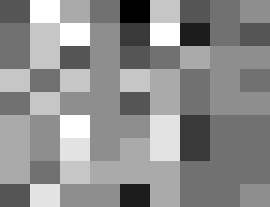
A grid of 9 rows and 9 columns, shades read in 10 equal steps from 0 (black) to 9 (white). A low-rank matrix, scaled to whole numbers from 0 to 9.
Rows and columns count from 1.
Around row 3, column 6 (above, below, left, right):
9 6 3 6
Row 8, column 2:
4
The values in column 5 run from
0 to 7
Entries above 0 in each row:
8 9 9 9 9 9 9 9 9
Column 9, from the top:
5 3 5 4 5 4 4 4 5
